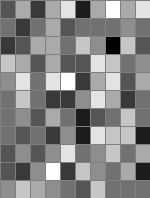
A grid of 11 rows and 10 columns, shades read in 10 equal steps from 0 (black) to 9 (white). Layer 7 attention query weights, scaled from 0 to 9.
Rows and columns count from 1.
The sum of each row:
55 40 43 52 59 44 41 42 50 44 49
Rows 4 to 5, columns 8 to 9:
7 4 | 8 3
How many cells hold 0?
1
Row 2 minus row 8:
0 -1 0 4 -2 3 -4 -3 -2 3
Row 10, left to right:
3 2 5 9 2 7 5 4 6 1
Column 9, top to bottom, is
6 5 7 4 3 2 7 7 4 6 4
